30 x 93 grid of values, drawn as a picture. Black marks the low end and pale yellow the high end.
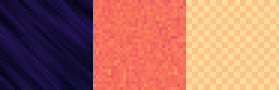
The table splits into one row of 3 panels. Panel 1,1: very low, slanting down to the right, faint in contrast. Panel 1,2: high, fine-grained, faint in contrast. Panel 1,3: very high, checkered, faint in contrast.
